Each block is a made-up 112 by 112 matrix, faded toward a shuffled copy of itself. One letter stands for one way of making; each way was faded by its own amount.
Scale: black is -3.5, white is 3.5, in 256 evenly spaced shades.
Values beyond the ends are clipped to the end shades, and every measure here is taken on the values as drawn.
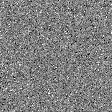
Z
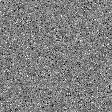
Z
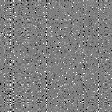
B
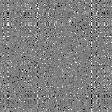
B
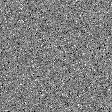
Z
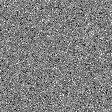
Z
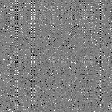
B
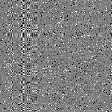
B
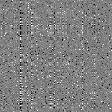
B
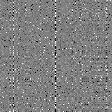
B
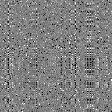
B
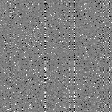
B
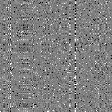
B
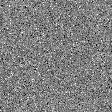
Z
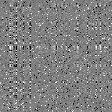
B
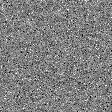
Z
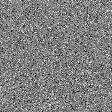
Z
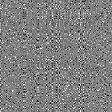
B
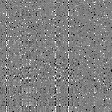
B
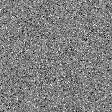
Z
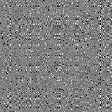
B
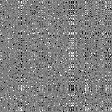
B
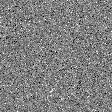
Z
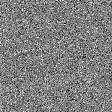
Z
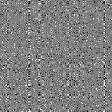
B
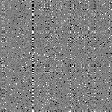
B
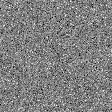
Z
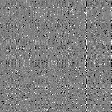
B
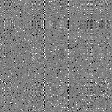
B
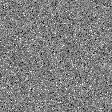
Z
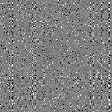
B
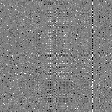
B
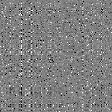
B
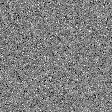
Z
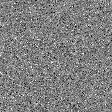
Z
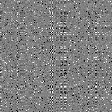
B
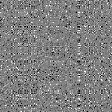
B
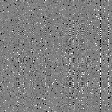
B
